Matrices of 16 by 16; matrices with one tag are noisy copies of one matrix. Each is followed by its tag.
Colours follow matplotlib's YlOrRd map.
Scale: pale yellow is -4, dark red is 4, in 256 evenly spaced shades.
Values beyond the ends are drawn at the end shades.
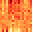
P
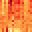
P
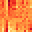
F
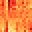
F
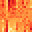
F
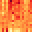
P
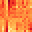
F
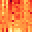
P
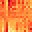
F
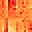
F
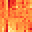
F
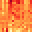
P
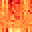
P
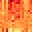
P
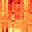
P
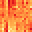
F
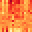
P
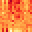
P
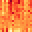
P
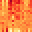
P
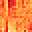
F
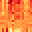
P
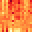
P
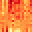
P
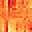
F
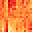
F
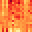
P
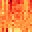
P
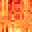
P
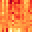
P
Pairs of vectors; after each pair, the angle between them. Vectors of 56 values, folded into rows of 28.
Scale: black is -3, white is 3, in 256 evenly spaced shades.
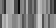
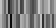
orthogonal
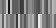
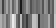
orthogonal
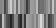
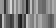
nearly parallel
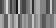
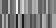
partly opposed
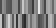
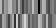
nearly opposite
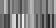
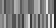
partly opposed
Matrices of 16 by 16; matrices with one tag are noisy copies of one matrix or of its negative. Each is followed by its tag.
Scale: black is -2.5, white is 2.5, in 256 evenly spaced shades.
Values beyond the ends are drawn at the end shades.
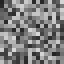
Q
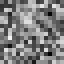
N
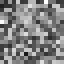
N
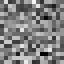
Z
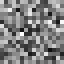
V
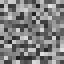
Z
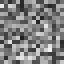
Z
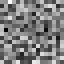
Z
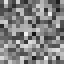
V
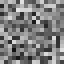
Z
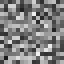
Z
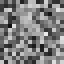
N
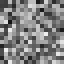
N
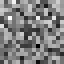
V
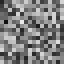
Q
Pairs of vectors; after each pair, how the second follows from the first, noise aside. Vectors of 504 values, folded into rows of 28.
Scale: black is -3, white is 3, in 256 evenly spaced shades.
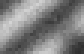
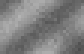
shrunk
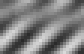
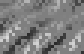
partly zeroed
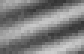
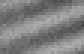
shrunk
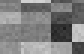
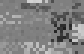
partly zeroed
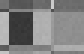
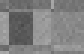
shrunk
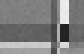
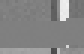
partly zeroed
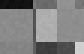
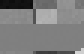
partly zeroed
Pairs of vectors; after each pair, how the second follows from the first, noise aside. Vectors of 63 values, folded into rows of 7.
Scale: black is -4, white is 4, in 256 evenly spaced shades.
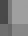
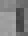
wrapped around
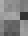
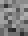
shuffled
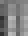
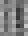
wrapped around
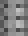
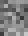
shuffled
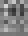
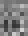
reversed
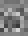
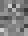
shuffled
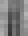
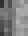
wrapped around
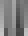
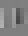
partly zeroed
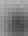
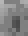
partly zeroed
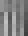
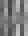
wrapped around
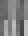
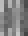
wrapped around
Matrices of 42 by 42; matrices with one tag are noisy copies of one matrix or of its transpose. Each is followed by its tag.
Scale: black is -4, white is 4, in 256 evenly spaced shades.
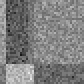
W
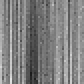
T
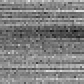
T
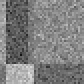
W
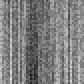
T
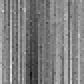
T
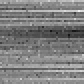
T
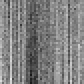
T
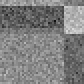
W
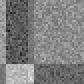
W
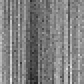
T
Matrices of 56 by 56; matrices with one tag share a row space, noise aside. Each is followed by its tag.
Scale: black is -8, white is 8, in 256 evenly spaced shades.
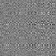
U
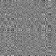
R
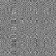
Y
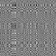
Y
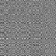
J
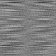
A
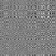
U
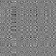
Y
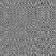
U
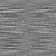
A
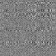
U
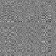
R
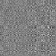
U
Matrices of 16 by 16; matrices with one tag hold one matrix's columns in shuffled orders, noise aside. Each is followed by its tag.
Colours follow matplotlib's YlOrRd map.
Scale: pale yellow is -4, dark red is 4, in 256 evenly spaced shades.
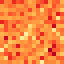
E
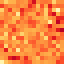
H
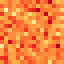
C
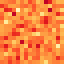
C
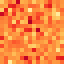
H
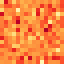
H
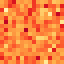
H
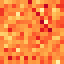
H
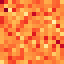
C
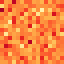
C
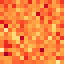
E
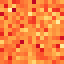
C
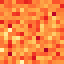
E
